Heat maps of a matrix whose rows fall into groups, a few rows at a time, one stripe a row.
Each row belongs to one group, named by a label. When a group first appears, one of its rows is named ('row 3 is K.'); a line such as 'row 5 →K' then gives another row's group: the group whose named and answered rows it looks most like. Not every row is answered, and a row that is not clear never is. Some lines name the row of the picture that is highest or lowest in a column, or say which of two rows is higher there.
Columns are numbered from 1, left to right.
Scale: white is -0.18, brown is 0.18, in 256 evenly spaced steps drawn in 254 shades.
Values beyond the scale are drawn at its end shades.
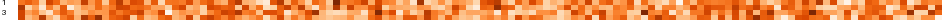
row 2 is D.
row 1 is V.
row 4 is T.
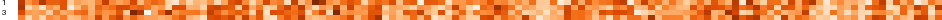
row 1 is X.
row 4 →D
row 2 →D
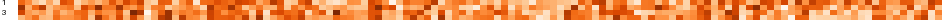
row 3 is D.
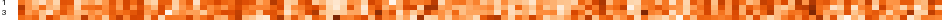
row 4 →V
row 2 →T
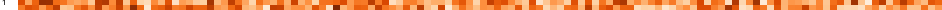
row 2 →V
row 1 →X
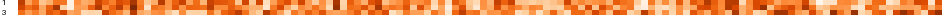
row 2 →V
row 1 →D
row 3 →X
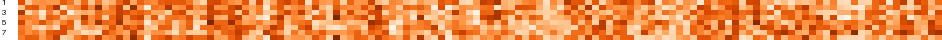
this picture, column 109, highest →7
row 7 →X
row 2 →V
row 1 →D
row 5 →T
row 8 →V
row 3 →D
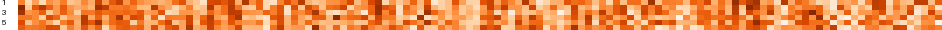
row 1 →D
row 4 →V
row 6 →V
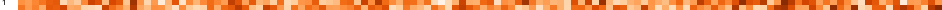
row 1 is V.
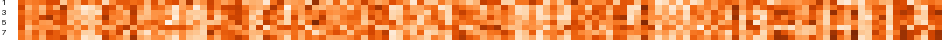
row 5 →X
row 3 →X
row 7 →X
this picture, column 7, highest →2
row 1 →V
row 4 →X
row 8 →X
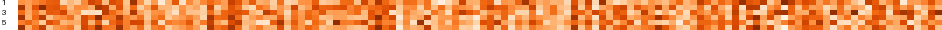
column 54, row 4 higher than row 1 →Yes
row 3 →X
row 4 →T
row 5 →V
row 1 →V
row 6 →T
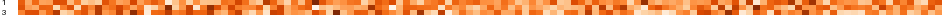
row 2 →T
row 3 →V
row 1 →X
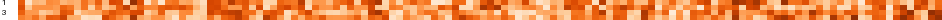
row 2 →D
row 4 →X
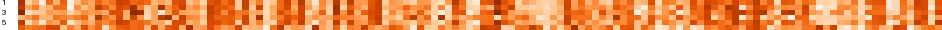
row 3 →D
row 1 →D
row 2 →D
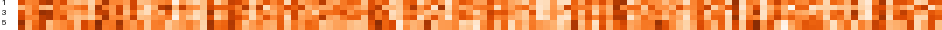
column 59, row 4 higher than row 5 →No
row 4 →X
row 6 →T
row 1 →X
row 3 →X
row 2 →D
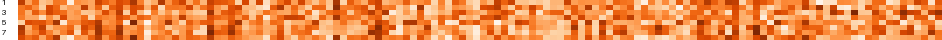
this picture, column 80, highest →6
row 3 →X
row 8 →V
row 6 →T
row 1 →D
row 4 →D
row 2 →V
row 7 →T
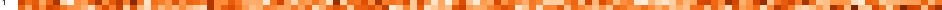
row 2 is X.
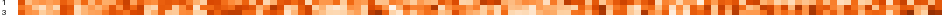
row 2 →T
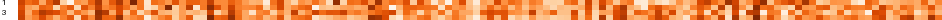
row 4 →T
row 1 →V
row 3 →X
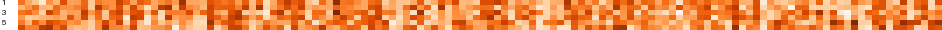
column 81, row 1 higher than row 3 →Yes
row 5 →X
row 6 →X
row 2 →D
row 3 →V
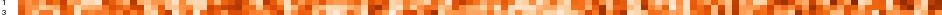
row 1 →X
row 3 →T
